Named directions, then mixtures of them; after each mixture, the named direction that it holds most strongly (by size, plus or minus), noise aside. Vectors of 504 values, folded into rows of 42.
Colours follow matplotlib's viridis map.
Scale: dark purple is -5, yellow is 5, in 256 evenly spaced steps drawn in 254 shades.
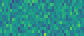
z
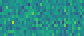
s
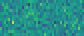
s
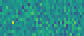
s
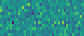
s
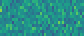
s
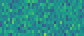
z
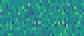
s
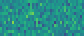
s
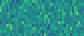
z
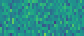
z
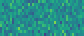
z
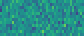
s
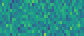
z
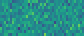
z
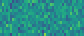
z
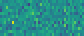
s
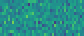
s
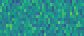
z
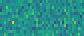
s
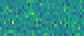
s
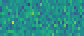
s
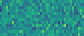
s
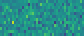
s
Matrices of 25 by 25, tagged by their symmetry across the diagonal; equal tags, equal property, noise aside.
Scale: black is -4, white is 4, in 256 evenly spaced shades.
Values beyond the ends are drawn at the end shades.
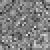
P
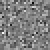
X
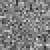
X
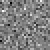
X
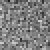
X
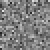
X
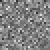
P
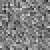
X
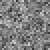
P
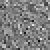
X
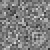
P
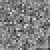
P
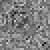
P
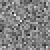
P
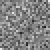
P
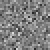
X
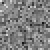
P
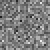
P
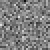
X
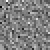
X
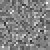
P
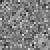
P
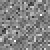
P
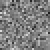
X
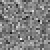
X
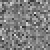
X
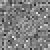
P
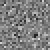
P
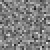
X
